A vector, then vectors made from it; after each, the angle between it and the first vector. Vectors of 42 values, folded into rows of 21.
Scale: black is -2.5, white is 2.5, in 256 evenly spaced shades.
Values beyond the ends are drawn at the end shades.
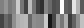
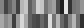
partly opposed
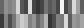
nearly parallel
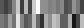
orthogonal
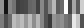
orthogonal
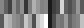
partly aligned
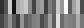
orthogonal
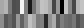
partly opposed
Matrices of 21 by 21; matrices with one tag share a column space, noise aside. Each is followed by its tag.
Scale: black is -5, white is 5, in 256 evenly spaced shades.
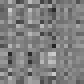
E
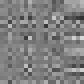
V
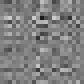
V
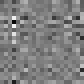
V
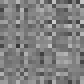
E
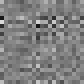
V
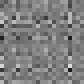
V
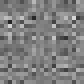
V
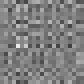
E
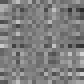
E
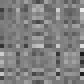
E
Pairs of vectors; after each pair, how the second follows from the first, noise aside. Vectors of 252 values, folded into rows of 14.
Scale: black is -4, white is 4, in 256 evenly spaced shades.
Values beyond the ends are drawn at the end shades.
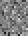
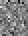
reversed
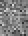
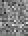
reversed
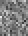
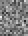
sign-scrambled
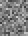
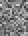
copied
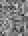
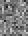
reversed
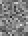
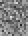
sign-scrambled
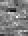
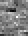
copied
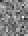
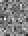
reversed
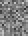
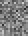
copied
